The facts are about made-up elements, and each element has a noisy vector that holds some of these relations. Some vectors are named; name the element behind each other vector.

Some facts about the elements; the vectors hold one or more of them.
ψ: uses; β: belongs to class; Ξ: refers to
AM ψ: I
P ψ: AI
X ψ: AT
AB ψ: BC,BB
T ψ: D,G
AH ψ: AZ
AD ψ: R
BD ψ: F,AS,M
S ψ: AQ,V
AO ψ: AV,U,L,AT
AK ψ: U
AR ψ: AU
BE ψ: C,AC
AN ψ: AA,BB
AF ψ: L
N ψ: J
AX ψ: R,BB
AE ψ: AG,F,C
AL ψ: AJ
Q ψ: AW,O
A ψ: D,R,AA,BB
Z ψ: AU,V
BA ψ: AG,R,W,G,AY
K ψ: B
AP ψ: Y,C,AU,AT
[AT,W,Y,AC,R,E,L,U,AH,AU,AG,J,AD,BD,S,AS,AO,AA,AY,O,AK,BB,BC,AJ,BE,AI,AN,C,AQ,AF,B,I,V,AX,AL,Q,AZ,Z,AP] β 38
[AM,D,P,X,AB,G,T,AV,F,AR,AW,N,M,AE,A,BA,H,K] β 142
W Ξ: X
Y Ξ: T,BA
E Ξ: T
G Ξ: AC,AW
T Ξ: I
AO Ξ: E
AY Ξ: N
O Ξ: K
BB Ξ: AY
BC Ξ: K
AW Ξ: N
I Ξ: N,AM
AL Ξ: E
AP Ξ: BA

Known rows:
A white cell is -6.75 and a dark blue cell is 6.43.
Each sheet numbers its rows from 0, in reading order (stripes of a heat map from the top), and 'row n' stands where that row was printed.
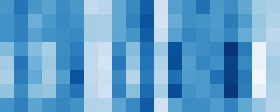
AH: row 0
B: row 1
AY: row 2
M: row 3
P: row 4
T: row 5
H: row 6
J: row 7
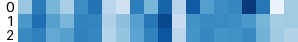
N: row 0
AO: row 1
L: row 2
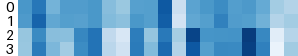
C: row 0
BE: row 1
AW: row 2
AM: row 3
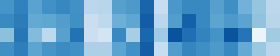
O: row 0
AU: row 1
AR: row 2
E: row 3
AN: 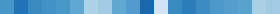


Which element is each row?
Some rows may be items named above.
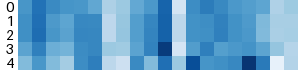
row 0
AN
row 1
AK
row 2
AK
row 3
AT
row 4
M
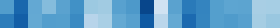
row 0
AP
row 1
Z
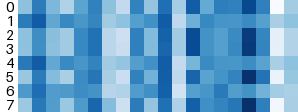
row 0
AE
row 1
S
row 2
AV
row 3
AV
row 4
S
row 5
K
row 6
AL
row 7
BA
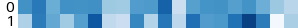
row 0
AC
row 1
T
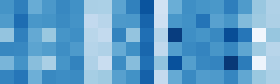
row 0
B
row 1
Q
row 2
AB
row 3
AS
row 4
F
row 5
AQ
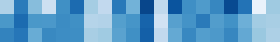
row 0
X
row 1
AL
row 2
AQ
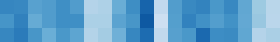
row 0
AS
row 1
Y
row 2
BD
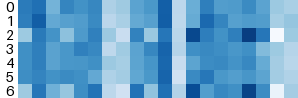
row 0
V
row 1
Z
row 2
A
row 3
U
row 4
AG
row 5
BB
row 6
P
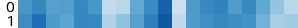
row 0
AZ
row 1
AF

